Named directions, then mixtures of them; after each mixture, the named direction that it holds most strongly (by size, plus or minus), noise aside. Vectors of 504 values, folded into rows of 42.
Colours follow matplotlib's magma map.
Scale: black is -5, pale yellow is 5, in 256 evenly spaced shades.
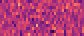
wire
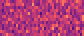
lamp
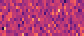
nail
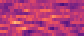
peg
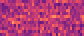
lamp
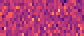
nail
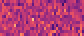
lamp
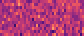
wire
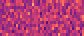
lamp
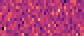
nail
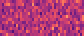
lamp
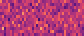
nail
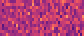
lamp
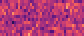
wire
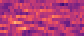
peg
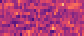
peg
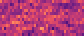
peg
